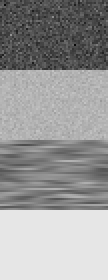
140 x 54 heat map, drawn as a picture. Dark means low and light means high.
The table splits into 4 rows of 1 panel. Panel 1,1: low, fine-grained. Panel 2,1: high, fine-grained, faint in contrast. Panel 3,1: middling, streaked across. Panel 4,1: very high, flat.
